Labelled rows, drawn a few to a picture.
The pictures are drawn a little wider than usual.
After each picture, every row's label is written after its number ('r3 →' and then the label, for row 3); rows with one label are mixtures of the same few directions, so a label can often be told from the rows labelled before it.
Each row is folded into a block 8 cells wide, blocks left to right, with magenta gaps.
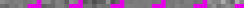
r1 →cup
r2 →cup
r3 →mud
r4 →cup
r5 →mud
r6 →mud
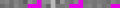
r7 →cup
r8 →mud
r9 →cup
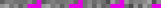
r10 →cup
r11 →cup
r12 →cup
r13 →cup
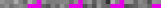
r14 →mud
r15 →cup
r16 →cup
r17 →cup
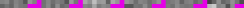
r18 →cup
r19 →cup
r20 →mud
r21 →cup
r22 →mud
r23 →cup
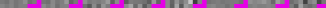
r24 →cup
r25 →cup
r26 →cup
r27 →cup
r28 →cup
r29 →cup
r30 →mud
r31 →mud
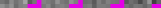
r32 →cup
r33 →mud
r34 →mud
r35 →mud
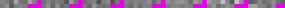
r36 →mud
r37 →cup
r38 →mud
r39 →cup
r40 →mud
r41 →mud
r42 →cup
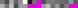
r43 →cup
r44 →cup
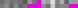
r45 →cup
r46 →mud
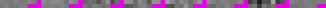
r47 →mud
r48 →mud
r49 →mud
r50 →cup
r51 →cup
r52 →cup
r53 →mud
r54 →cup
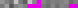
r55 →mud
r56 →cup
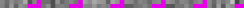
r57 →cup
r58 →mud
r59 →mud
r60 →cup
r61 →cup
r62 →cup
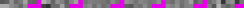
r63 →cup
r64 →cup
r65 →cup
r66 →cup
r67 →cup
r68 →mud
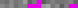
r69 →cup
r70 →cup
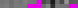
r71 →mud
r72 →mud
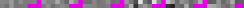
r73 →mud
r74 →mud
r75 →cup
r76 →mud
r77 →cup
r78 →cup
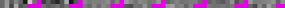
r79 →cup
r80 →mud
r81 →cup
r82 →cup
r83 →cup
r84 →mud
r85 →cup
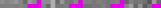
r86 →mud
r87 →mud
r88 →cup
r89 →cup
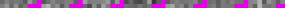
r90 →cup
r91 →cup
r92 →cup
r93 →mud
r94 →cup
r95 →mud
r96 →mud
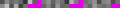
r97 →cup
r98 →cup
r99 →mud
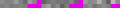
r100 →mud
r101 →cup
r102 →mud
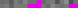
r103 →mud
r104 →mud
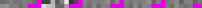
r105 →cup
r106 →cup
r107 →cup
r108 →cup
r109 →mud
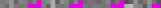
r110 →mud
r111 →mud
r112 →mud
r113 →cup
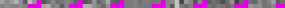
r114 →mud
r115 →cup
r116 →cup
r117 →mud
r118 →mud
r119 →mud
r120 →cup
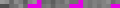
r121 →cup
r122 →mud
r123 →cup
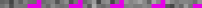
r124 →mud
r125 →mud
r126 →mud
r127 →mud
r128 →cup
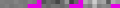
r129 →mud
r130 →mud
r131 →mud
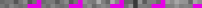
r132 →mud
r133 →mud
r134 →mud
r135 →mud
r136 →mud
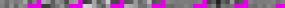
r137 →cup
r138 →cup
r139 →cup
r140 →cup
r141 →cup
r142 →mud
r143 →cup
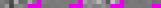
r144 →mud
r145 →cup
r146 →mud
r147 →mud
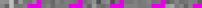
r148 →mud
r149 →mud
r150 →mud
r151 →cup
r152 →cup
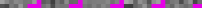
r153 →cup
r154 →mud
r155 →cup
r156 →cup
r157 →mud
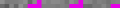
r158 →cup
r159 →mud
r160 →cup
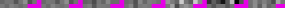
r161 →mud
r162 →mud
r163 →mud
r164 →mud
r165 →mud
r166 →mud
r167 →cup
